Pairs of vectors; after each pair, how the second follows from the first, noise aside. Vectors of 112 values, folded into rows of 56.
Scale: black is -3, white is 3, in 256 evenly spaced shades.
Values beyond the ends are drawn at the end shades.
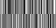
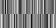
reversed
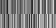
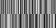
shuffled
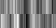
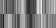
reversed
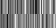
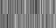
shrunk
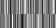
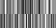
shuffled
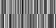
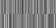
shrunk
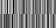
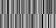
reversed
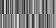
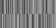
shrunk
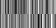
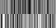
shuffled
